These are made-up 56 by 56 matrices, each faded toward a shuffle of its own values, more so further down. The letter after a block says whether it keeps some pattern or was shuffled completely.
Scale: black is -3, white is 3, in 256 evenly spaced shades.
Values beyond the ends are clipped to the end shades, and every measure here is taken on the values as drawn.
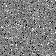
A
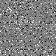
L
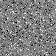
A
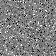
A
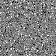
L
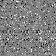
L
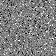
A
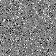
L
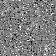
L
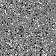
L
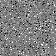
L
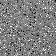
A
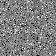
A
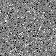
A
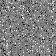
L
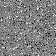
A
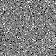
L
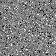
A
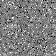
L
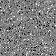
L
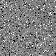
L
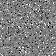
L
